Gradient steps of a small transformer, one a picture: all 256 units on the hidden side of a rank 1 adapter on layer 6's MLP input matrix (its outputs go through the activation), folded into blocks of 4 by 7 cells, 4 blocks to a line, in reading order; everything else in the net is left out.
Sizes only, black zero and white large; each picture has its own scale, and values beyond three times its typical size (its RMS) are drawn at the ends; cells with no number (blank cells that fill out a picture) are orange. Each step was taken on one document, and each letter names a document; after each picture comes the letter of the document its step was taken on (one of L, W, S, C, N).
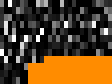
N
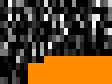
N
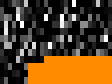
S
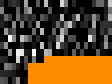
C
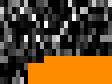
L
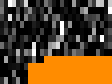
N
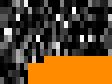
L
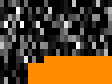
S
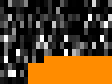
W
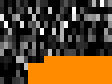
L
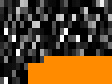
N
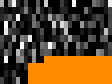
S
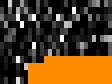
L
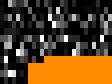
W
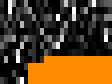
L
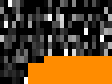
W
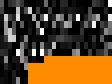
S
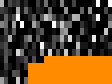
S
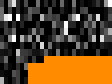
C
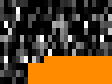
W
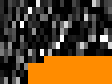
N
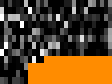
L
